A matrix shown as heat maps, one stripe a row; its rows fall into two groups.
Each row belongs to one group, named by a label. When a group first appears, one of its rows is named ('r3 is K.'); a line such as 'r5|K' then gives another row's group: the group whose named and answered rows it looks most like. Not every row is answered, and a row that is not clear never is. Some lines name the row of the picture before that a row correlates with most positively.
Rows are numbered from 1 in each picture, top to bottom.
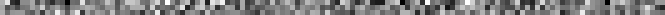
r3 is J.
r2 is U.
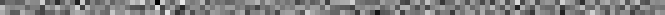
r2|J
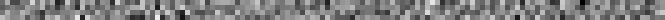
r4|J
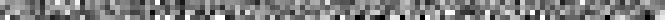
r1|J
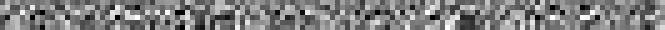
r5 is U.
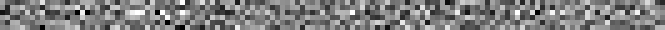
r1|U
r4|U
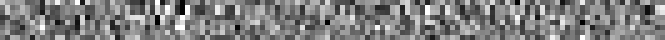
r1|J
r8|J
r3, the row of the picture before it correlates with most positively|6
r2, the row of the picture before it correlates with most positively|6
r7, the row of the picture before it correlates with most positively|4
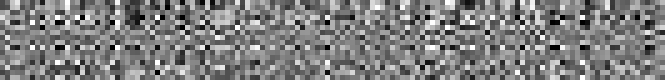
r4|J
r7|U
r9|J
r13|J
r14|U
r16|J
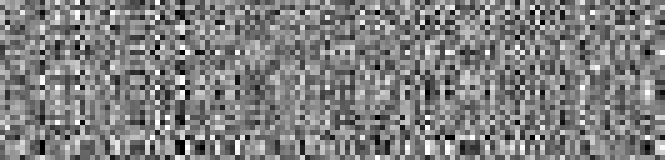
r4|J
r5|U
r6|U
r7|U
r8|J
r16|U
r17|U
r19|U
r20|U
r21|J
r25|J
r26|U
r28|U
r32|U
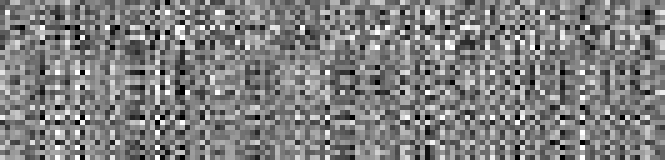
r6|U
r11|J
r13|J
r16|U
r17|U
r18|J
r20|J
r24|J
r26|U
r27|J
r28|J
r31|U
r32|J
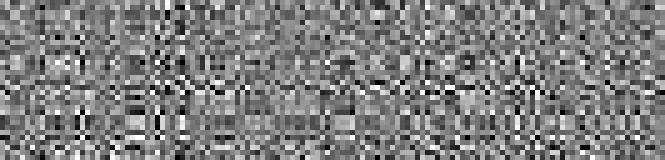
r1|U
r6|J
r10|U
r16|U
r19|U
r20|J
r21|U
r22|J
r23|J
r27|J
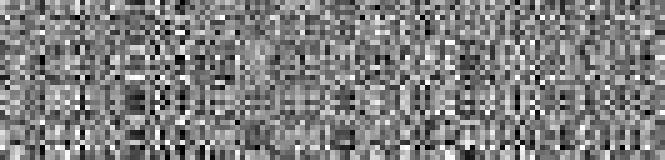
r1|J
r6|J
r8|J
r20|J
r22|J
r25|U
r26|J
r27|J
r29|U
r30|J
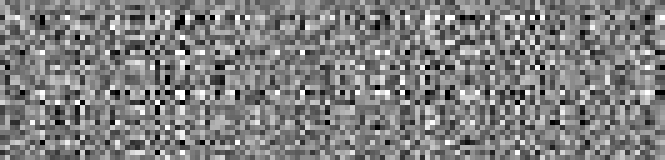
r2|J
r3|U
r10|J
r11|U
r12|U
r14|U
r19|U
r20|U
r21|J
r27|U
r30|J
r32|U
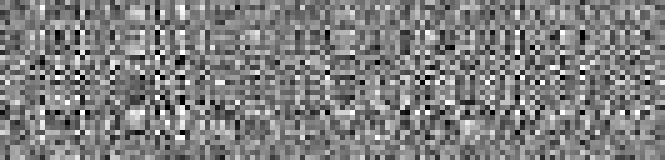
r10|U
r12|J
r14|J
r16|J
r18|J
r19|U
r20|J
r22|U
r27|J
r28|U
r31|J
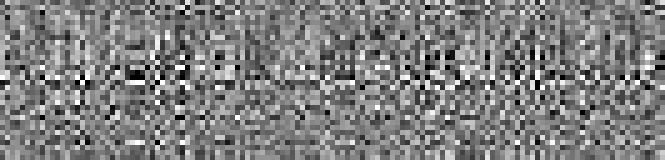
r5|J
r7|U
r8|U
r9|J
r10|J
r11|U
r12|U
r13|J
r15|J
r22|U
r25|U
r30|J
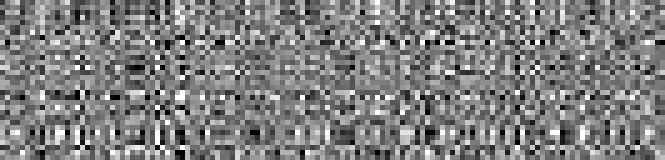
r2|U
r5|U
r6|U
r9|U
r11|U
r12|J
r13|U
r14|J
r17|J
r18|J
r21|U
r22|J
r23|U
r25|U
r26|J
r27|J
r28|J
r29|J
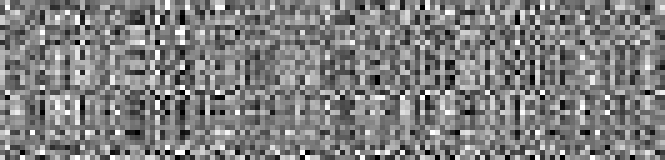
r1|U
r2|U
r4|J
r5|J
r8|U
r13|U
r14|U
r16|U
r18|U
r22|J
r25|J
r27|J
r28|J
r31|U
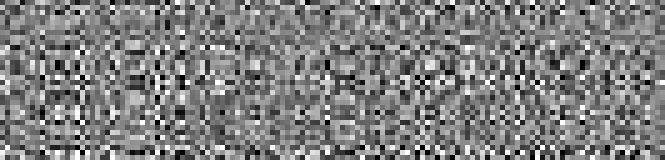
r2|U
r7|U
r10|U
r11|J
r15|U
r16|J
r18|J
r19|U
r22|J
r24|J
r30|U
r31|J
